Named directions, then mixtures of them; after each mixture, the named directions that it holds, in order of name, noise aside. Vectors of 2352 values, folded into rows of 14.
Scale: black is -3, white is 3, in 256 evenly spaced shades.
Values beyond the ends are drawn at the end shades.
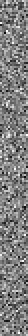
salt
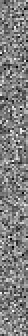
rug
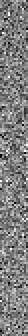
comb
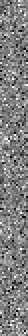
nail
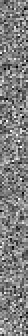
rug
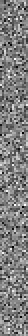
comb, rug, salt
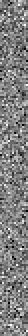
comb, nail, rug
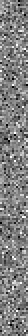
nail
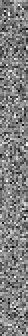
comb, nail, rug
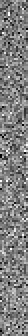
comb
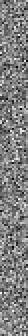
rug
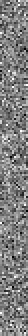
nail, rug, salt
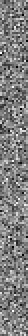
rug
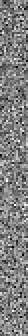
comb, rug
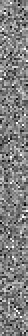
comb, nail, rug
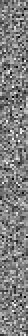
rug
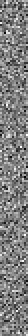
salt
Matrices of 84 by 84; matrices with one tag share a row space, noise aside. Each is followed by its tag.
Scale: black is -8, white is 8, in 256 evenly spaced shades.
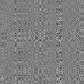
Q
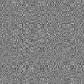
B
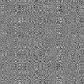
Q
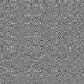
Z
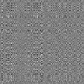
Z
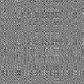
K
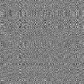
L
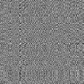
L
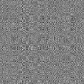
B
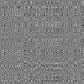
K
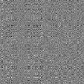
Z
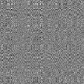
Z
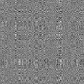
Q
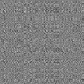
K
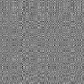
B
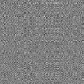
K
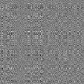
Z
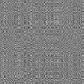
K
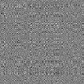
K
